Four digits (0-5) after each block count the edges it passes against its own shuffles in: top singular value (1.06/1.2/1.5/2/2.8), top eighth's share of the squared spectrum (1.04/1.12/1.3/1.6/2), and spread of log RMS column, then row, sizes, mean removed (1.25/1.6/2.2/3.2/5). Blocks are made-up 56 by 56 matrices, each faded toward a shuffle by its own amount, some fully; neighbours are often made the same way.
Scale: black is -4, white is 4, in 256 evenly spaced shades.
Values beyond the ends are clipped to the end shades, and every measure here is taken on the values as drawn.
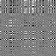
5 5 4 4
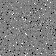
0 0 0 0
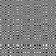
5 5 4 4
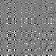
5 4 3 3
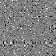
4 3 1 1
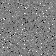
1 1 0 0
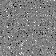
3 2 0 0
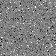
1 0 0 0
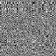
4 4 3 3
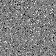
0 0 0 0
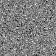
0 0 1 0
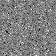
0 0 0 0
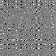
4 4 2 3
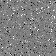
0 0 0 0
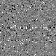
3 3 1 1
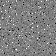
0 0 0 0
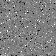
1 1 0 0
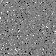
2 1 0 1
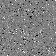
0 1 0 0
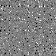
3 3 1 1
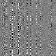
4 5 4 1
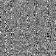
1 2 3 0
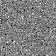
0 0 0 0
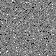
0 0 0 0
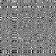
5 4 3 3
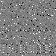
3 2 0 1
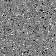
2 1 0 0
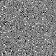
3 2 1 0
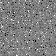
2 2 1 0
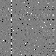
4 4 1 0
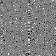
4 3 2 0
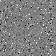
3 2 1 0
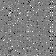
4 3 2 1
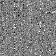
1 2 2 0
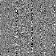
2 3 3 0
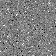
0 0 0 0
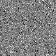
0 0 2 0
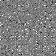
3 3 1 1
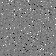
1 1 0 0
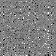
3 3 2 2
